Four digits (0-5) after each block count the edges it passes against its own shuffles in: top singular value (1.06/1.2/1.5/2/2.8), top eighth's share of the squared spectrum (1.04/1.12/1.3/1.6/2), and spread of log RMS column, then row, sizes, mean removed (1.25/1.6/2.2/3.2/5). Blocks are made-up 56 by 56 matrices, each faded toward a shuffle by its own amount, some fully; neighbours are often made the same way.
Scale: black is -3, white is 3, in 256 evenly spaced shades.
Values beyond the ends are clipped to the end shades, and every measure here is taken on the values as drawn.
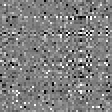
4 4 2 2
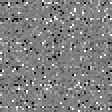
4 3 1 1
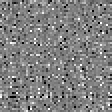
3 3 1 1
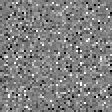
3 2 1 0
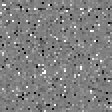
2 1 0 0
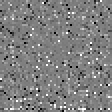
3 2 0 0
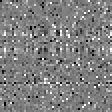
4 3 1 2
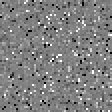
0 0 0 0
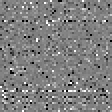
4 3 1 2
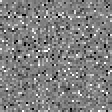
3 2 1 1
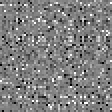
4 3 1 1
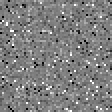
1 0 0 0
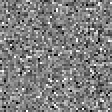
2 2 0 0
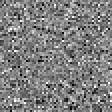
3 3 1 2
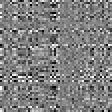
4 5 3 4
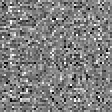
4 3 2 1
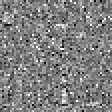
3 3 1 1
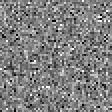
2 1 1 0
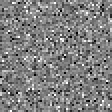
0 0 0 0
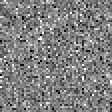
2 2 0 1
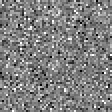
2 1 0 0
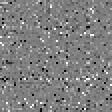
3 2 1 1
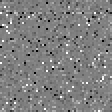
2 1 0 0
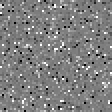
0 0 0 0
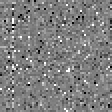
3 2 1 0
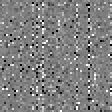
4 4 2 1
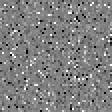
1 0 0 0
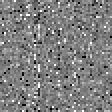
1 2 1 0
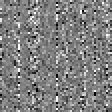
2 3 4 0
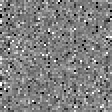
1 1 1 0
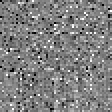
3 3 1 1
